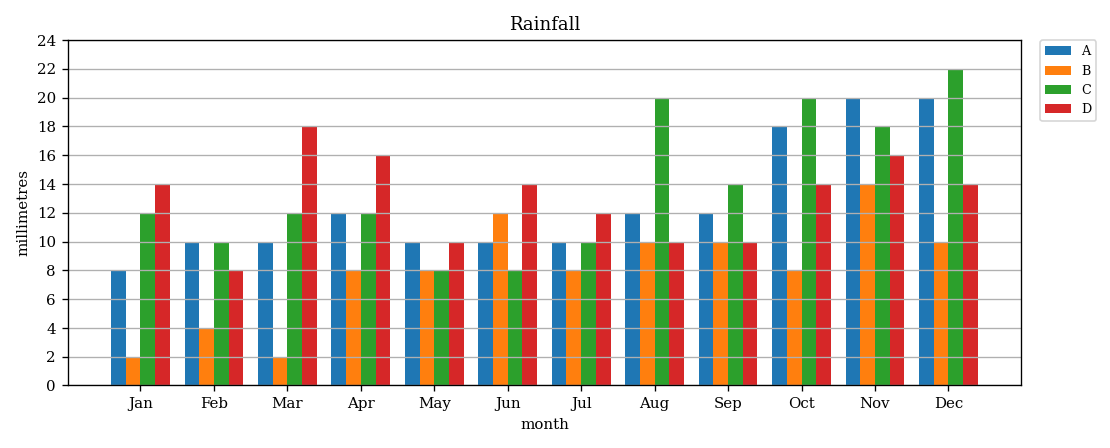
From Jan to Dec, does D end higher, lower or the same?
the same
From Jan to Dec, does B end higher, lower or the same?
higher
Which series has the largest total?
C
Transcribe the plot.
Title: Rainfall
x-axis: month, ticks Jan Feb Mar Apr May Jun Jul Aug Sep Oct Nov Dec
y-axis: millimetres, ticks 0 2 4 6 8 10 12 14 16 18 20 22 24
Legend: A, B, C, D
Values:
A: 8 10 10 12 10 10 10 12 12 18 20 20
B: 2 4 2 8 8 12 8 10 10 8 14 10
C: 12 10 12 12 8 8 10 20 14 20 18 22
D: 14 8 18 16 10 14 12 10 10 14 16 14
